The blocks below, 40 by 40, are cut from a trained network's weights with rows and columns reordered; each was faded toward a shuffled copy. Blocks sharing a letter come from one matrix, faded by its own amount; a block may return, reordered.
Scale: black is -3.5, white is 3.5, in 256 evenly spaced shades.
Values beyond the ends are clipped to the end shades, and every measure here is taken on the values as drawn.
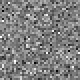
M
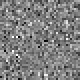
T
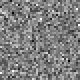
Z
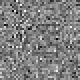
T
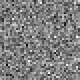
Z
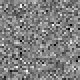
M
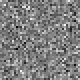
M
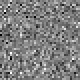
T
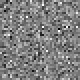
T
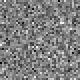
M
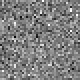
M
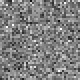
M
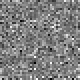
T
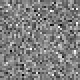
T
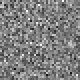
M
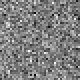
Z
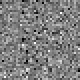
T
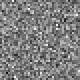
Z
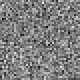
Z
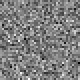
Z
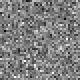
Z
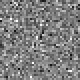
M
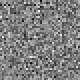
Z
